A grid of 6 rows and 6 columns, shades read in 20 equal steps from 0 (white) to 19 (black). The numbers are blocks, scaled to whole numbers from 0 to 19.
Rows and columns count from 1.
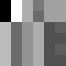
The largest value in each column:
19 11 8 11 13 13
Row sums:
49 50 55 56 55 56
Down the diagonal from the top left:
19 0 8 6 13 13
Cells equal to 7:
4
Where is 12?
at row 3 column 6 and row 5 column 6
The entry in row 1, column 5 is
7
